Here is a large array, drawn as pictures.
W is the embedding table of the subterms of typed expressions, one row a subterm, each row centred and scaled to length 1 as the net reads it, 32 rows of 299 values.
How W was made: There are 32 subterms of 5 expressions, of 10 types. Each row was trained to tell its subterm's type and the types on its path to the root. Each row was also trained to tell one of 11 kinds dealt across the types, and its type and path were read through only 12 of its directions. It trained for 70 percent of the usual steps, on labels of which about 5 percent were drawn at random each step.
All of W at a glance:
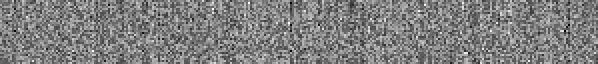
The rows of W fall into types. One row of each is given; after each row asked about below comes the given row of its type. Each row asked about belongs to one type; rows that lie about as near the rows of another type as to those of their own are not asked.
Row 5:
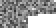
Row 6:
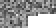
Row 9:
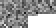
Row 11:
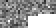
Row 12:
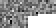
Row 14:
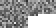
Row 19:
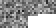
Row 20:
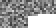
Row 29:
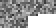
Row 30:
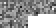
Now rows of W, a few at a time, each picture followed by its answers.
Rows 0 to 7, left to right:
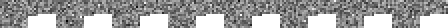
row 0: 6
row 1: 20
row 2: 11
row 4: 20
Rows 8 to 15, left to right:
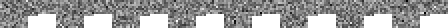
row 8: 11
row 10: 30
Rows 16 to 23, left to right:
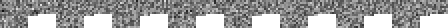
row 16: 14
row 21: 11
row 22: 29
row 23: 12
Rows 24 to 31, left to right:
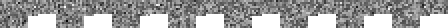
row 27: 6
